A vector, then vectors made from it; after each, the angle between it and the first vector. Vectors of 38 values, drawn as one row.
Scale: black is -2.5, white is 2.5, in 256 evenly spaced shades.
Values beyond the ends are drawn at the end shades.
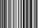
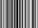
nearly opposite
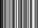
partly aligned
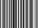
partly aligned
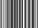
nearly opposite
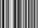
orthogonal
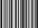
orthogonal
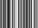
partly aligned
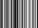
partly opposed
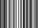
nearly parallel
